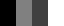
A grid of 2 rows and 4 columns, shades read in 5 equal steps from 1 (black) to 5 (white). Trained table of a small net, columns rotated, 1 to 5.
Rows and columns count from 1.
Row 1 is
1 3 2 5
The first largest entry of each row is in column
4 4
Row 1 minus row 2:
0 0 0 0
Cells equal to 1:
2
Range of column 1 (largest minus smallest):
0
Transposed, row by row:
1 1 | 3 3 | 2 2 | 5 5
